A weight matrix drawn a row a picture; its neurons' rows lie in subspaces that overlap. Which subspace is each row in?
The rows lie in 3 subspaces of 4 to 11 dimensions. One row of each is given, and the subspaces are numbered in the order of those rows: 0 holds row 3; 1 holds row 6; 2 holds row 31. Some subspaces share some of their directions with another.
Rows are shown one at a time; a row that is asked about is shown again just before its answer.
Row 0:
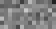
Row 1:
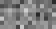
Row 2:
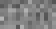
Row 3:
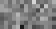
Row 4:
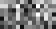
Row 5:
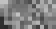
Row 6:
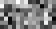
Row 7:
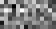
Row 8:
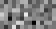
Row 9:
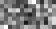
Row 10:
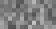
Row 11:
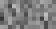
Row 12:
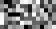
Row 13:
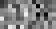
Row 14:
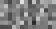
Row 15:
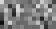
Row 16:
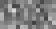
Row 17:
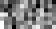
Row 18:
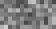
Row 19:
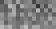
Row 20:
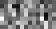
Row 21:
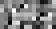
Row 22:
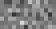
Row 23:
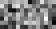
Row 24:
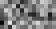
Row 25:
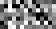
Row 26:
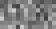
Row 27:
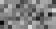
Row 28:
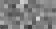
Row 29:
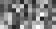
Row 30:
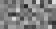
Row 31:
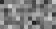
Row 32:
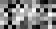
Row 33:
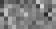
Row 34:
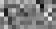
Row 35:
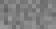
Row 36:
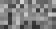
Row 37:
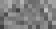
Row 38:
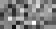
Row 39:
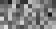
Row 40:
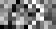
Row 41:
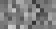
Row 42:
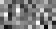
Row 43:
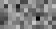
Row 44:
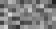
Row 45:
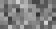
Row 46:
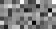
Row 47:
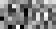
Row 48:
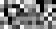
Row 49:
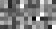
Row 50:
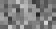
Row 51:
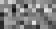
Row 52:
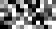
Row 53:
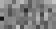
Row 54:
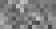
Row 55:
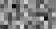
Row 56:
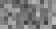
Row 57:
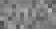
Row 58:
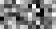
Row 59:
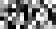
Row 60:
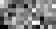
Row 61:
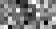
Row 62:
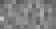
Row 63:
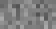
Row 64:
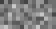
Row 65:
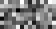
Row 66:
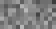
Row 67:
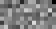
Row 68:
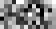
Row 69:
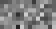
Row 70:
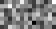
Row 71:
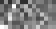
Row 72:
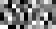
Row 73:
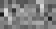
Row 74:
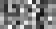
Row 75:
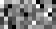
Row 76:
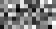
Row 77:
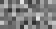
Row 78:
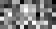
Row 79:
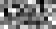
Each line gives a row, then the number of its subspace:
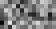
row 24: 0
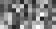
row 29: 0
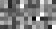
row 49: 0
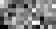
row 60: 0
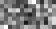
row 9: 1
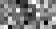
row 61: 1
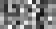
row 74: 0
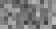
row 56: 1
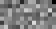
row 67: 1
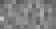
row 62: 2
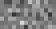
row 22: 0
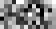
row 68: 2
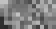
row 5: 0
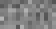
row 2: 1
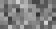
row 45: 1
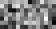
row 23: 1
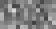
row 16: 1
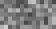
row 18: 1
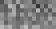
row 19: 0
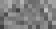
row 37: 0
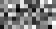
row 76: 0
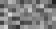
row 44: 0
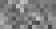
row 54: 0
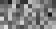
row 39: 0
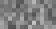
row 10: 2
